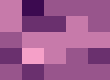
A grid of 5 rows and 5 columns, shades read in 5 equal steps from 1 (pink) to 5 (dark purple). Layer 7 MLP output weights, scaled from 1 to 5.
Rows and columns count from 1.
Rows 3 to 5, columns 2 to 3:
2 2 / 1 2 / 4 3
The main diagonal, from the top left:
2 4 2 3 3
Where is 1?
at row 4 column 2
